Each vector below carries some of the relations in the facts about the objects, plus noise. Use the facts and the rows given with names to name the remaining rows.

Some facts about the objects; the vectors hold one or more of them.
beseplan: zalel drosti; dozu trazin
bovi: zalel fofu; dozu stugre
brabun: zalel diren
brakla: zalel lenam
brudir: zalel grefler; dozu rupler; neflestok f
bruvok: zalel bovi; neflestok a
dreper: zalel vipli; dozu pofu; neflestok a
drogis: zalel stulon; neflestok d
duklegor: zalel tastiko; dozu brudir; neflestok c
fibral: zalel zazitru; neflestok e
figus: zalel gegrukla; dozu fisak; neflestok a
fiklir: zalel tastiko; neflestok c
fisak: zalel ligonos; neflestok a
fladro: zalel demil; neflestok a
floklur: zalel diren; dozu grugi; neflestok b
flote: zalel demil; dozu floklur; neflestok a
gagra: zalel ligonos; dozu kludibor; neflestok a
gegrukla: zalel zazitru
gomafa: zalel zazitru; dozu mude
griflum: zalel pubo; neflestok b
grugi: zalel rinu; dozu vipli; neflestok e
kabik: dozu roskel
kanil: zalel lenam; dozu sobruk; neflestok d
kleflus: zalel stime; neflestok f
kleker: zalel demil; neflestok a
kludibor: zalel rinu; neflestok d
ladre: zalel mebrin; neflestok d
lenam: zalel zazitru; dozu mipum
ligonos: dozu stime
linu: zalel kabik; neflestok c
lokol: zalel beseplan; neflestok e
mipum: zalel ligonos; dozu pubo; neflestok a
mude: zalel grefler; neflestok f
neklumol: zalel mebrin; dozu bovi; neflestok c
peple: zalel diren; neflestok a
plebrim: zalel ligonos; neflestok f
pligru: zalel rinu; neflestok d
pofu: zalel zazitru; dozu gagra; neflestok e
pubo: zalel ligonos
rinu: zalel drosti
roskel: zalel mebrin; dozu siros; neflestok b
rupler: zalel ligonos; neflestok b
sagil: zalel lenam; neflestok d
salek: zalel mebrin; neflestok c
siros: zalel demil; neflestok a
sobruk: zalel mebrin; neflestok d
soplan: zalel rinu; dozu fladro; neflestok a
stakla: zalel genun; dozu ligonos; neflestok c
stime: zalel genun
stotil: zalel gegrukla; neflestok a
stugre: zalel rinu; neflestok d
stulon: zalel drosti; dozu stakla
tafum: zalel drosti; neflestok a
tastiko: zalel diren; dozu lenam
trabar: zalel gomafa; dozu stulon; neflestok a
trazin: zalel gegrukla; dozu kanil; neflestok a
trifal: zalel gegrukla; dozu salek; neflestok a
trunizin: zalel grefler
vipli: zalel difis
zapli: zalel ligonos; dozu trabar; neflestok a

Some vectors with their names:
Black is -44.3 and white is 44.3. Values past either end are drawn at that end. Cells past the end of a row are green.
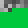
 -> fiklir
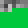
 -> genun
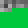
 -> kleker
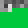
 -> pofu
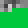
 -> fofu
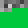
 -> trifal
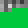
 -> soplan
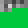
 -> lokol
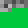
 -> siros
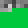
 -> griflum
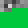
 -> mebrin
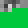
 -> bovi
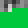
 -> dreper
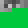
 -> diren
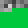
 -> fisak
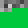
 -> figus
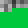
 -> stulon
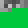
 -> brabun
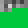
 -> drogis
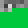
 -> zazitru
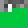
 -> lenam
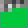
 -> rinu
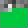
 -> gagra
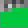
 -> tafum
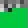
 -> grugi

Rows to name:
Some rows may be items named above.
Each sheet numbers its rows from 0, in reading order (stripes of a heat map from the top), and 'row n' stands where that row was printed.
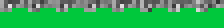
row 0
tastiko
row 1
mebrin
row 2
kabik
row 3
plebrim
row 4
tastiko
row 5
duklegor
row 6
zazitru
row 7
trabar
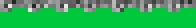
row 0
sobruk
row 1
vipli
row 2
trazin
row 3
kleker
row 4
fiklir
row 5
drosti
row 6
pligru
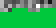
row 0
fiklir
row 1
kludibor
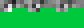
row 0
pubo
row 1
salek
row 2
bruvok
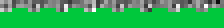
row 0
stakla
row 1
kabik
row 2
beseplan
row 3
ligonos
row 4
kabik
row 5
neklumol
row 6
kanil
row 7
kludibor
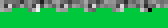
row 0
stotil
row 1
pubo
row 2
mude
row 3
mebrin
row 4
mipum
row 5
flote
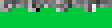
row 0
peple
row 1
floklur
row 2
zapli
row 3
beseplan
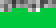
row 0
stulon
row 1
stime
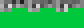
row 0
stugre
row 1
fibral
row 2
gomafa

